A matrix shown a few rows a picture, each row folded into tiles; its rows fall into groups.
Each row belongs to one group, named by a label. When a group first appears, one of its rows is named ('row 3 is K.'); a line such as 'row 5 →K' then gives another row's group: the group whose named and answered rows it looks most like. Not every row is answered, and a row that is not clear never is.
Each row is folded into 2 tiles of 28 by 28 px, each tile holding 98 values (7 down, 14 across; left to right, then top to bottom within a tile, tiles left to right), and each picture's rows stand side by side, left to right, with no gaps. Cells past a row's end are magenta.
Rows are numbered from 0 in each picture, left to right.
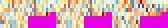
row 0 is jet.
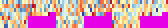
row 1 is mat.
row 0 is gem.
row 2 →gem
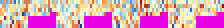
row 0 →mat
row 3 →gem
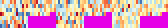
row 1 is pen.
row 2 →gem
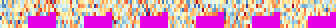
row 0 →pen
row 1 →mat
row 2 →jet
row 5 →jet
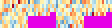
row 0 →jet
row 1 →jet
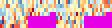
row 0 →gem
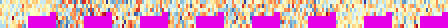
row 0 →mat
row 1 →jet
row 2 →mat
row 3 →pen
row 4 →pen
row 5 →jet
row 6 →gem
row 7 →pen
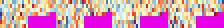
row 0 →pen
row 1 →jet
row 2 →mat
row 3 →jet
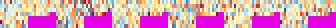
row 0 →mat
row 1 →jet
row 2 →jet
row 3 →gem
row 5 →mat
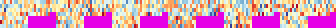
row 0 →mat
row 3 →gem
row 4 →gem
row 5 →jet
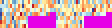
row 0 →pen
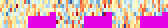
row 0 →gem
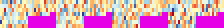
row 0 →pen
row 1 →pen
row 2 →pen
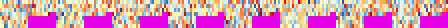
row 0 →gem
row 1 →pen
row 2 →jet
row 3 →mat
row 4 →jet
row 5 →jet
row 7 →mat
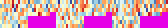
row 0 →jet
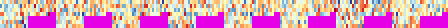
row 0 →mat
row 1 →pen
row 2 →gem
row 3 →mat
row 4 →pen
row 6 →mat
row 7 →jet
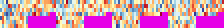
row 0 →pen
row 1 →pen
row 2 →gem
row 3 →mat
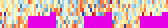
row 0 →jet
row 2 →gem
